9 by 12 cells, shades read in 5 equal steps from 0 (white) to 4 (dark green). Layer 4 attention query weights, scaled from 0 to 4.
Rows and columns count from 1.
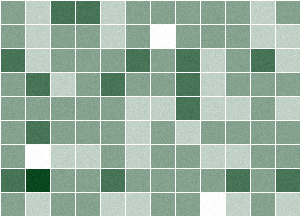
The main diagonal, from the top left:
2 1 2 2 2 1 2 2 0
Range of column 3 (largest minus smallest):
2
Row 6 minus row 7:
0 3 1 1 0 0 0 -1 1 1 0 0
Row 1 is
2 1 3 3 1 2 2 2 2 2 1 2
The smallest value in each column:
2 0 1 1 1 1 0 1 0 1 1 1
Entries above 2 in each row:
2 0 4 3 1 1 0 5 0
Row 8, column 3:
2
